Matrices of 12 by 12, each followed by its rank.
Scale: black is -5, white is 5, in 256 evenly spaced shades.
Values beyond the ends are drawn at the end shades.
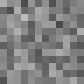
full rank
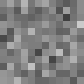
full rank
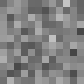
full rank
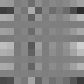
one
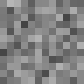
full rank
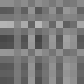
one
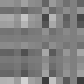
one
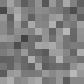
full rank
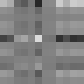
one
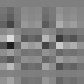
one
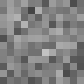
full rank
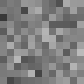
full rank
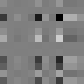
one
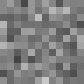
full rank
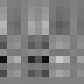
one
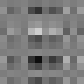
one
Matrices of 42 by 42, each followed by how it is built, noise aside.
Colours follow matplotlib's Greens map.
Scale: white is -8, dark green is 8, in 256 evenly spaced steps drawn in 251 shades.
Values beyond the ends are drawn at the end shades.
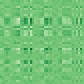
low rank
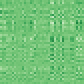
low rank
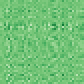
low rank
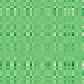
low rank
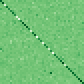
diagonal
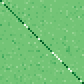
diagonal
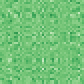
low rank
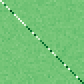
diagonal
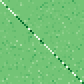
diagonal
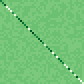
diagonal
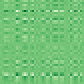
low rank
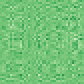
low rank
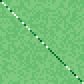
diagonal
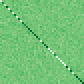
diagonal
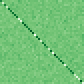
diagonal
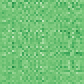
low rank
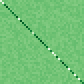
diagonal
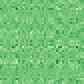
low rank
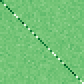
diagonal
